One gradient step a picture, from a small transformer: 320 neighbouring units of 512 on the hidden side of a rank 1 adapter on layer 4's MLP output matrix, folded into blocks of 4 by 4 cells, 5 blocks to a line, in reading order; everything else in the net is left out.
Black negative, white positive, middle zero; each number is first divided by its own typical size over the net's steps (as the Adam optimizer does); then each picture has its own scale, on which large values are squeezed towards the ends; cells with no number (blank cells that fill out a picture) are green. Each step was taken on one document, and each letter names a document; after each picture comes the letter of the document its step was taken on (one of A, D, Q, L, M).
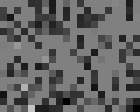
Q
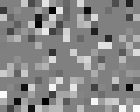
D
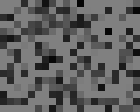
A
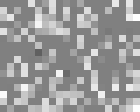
Q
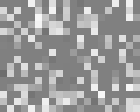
Q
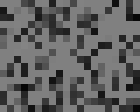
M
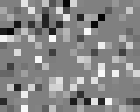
M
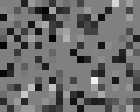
M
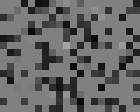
A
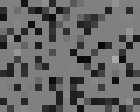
M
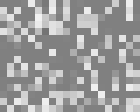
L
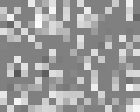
Q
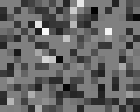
A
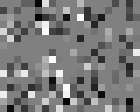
D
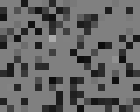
M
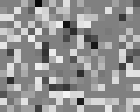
A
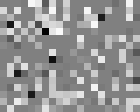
L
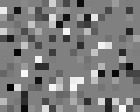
M
